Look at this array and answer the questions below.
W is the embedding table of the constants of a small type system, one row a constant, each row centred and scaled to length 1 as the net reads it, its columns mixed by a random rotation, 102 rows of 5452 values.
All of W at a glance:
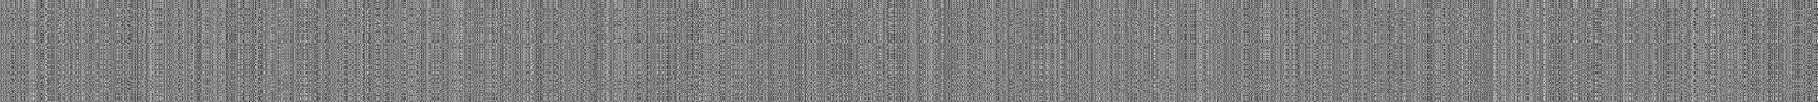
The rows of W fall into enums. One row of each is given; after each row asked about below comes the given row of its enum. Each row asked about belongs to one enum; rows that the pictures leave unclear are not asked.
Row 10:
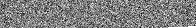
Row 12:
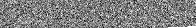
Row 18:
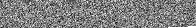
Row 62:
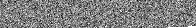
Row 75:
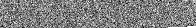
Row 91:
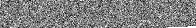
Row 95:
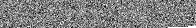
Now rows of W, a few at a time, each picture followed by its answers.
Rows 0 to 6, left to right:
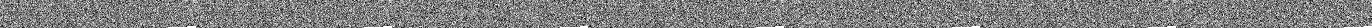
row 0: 75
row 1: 75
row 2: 95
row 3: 75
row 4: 12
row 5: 75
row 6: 12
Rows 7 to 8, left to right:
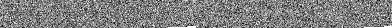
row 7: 75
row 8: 95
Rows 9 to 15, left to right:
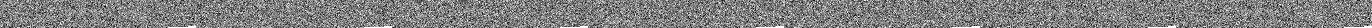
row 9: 95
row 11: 18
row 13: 91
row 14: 95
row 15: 95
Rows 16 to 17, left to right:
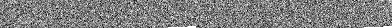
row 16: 12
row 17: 75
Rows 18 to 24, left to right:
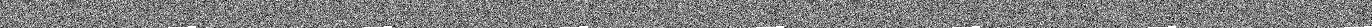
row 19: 91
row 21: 10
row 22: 18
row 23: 95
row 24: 10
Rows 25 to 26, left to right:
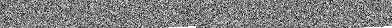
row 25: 10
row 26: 12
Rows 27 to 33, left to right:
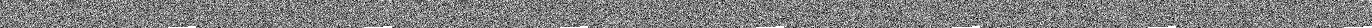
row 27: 18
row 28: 75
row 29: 18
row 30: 12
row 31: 95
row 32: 95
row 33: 75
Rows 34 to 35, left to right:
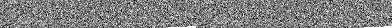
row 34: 12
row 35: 12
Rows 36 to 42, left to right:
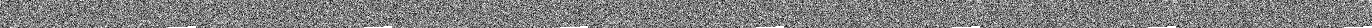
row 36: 91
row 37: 12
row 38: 10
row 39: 12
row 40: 75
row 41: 75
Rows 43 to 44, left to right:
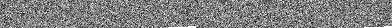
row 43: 10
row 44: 18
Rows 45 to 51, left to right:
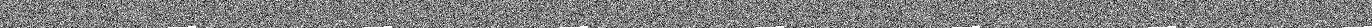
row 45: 95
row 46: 91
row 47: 62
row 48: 91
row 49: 95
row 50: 12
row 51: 91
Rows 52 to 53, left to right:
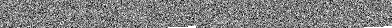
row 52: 95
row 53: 12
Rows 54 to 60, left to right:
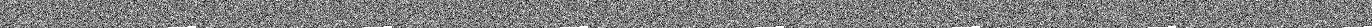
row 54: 12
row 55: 91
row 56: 12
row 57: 91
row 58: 12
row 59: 95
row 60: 91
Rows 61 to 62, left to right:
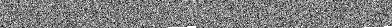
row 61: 75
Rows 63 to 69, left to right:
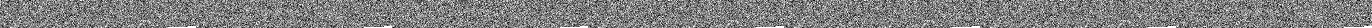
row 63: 91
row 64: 95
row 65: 18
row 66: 91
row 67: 91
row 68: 91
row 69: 95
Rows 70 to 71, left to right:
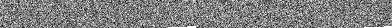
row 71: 18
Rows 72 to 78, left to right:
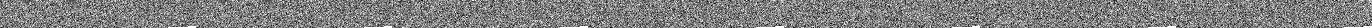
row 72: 18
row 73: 18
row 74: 91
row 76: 95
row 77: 12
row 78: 75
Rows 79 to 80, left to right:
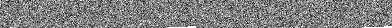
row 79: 91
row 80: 62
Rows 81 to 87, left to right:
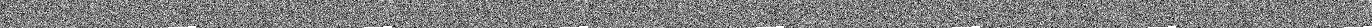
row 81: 10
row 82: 75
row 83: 75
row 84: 10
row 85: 12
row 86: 95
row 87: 75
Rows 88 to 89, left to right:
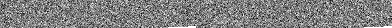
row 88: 10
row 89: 12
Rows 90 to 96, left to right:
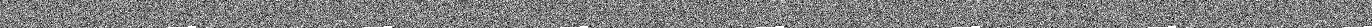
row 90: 62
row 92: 18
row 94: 75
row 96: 91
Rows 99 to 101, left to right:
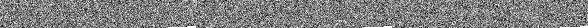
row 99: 75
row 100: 91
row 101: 95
